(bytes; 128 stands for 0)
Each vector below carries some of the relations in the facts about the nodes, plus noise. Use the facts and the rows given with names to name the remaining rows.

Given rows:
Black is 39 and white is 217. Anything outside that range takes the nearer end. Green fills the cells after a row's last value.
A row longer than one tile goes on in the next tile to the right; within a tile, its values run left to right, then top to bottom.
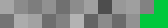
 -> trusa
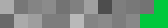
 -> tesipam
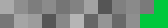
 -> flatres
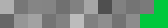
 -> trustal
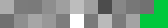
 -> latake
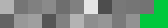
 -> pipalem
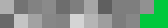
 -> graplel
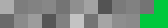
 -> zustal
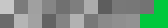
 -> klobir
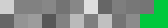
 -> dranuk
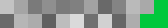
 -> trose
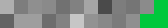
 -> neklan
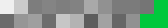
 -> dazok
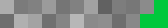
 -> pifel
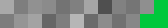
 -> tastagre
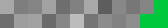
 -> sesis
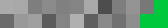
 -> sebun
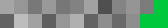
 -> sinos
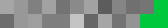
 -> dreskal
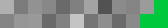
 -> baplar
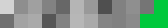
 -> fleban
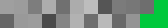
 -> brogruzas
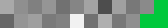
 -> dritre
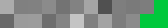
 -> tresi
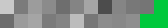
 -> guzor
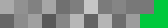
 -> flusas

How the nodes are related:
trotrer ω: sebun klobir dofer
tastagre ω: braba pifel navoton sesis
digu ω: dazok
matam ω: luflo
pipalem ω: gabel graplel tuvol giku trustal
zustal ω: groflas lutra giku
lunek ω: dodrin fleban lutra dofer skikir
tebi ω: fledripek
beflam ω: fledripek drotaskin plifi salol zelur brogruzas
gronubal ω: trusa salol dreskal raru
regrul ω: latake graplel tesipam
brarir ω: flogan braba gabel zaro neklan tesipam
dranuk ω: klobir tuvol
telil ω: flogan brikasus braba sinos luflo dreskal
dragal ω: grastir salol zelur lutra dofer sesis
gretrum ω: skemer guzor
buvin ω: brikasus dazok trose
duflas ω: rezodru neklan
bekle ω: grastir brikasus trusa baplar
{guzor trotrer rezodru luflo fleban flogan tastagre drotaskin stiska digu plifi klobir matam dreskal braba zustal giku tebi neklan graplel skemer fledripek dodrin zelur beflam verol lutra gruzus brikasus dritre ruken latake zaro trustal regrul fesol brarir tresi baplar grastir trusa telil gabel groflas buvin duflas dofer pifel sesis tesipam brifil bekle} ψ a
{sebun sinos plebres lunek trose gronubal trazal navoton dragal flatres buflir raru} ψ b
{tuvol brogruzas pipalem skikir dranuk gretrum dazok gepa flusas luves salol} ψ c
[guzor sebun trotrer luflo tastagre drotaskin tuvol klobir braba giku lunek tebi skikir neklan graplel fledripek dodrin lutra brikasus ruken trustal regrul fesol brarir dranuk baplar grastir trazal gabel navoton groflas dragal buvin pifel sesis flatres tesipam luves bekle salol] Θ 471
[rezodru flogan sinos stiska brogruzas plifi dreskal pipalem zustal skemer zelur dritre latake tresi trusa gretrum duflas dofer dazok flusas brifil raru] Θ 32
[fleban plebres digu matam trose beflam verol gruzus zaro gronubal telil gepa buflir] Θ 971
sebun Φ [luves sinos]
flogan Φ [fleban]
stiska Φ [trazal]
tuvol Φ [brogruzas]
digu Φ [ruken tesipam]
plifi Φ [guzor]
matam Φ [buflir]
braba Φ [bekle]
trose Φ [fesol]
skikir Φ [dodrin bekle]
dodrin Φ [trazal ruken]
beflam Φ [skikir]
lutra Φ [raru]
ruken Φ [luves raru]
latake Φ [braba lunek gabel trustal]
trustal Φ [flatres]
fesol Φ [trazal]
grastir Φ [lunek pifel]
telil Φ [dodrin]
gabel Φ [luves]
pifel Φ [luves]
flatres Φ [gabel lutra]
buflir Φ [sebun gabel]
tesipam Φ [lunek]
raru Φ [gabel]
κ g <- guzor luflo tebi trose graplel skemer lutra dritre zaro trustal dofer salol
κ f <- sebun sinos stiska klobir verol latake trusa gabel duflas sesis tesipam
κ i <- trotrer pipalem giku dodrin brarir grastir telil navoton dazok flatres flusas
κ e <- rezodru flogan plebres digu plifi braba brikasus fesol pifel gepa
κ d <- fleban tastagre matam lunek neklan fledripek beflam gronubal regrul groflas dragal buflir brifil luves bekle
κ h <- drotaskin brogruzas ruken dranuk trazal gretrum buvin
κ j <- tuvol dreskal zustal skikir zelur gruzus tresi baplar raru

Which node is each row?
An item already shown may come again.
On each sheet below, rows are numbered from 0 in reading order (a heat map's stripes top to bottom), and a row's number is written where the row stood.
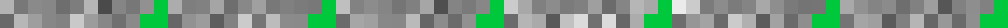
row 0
brarir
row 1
dofer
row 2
luflo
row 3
trose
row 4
dazok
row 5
flatres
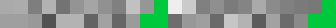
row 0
gronubal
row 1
dazok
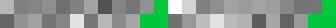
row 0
fesol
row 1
buvin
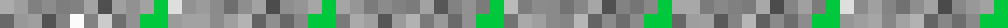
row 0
trazal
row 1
brikasus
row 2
buflir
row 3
luflo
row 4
sebun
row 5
brikasus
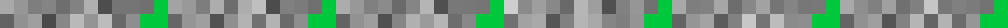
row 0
tuvol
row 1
brogruzas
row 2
tuvol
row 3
fleban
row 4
dofer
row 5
flusas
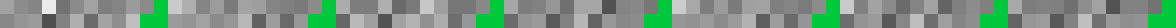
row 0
beflam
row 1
bekle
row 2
gepa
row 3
zelur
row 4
bekle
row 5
trotrer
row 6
zustal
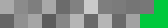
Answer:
flusas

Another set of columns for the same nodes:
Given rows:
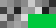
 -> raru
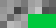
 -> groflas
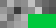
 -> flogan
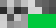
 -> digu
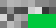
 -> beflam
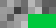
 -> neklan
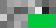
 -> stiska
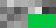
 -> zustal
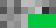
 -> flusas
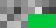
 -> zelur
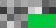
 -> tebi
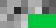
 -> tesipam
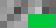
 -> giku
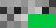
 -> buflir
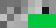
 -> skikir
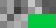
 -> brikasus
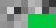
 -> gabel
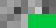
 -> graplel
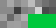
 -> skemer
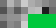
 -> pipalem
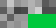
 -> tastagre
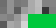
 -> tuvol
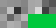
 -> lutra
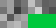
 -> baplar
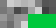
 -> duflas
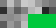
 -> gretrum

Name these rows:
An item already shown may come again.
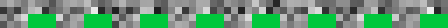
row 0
plebres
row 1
stiska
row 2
dragal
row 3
lutra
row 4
sinos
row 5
telil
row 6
navoton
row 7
stiska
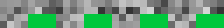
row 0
fleban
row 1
gepa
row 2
matam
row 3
plifi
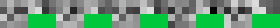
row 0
bekle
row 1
grastir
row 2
bekle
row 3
trazal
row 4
digu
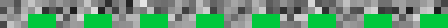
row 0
brogruzas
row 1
raru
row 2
dazok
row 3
braba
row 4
graplel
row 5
trose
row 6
trotrer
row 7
flatres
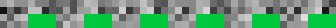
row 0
gronubal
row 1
salol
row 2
ruken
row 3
lutra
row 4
gepa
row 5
sebun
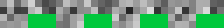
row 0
buvin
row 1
rezodru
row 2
latake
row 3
lutra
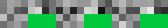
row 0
fesol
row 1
lunek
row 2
tebi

